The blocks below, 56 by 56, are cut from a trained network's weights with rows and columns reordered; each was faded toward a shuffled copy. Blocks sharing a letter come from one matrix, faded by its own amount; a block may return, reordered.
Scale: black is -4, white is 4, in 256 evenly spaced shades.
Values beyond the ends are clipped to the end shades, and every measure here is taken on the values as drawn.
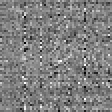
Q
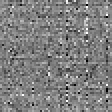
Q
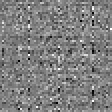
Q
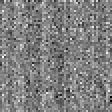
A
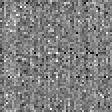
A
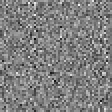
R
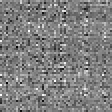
Q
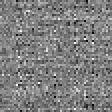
Q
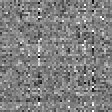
Q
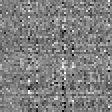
Q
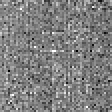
A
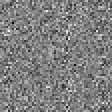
R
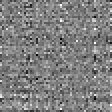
Q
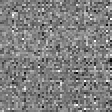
Q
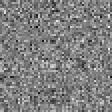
R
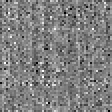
A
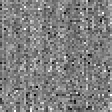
A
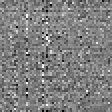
Q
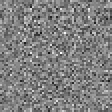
R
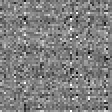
Q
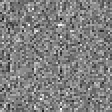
R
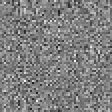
R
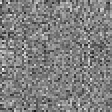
R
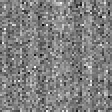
A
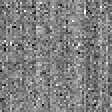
A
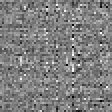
Q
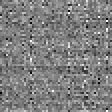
Q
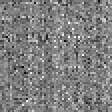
A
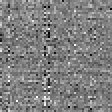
Q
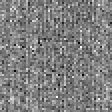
A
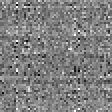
Q
